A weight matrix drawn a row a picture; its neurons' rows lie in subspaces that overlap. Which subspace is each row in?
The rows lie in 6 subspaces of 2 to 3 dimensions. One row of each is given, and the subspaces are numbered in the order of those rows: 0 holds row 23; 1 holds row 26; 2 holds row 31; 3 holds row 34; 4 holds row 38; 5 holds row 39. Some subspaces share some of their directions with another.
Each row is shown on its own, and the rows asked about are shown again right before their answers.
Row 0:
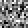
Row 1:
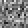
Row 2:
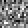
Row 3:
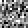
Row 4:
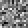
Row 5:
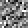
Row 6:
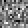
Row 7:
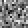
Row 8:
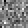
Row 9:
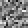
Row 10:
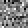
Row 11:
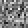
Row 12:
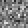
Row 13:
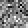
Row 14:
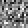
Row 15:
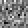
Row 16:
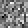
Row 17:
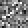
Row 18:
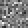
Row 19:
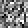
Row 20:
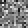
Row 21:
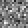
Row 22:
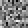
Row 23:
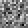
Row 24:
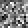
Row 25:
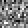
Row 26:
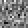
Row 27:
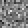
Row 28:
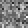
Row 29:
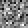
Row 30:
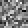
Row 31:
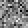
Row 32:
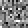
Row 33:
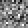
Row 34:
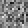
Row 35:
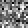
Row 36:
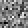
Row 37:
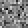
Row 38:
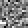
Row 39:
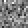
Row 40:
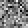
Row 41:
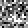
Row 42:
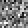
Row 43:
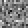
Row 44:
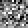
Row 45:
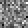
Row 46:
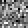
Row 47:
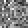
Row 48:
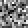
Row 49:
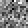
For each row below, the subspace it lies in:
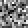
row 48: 5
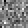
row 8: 0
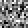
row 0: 1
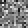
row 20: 2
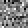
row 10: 5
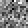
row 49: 0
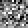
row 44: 0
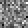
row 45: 1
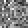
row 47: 0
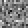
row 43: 4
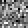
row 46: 2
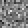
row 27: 4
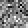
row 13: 2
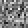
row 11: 3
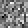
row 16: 3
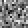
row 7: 5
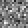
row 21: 0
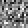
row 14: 3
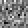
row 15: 1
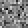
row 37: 2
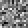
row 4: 5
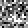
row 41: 2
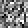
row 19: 3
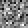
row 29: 0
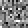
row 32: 5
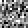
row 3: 2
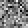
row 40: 2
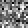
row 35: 1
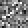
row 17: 4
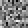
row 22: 5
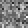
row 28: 1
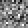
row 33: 0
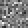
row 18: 4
